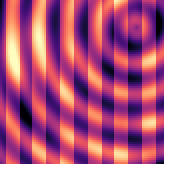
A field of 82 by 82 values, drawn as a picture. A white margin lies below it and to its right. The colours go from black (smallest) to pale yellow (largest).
There are no lone odd cells. Upright stripes repeat 6 times across the table. The top right is the ninth with the lowest average. There is no overall slope. Rings spread out from the top right.
